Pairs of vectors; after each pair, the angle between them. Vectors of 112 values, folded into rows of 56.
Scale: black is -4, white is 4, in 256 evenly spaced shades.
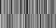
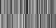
nearly parallel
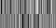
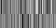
nearly parallel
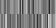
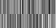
nearly parallel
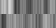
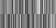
orthogonal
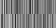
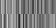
orthogonal
